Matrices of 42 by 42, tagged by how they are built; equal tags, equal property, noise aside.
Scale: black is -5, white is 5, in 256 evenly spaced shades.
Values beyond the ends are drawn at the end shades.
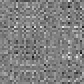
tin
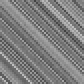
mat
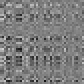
tin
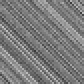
mat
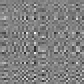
tin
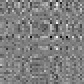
tin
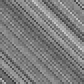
mat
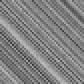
mat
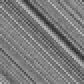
mat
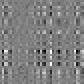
tin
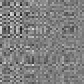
tin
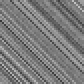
mat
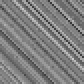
mat
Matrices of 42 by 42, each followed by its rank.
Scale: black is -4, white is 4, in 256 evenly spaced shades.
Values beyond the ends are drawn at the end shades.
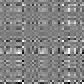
two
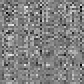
five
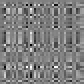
two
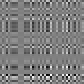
one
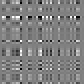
one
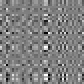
two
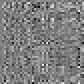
five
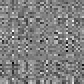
five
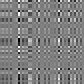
one
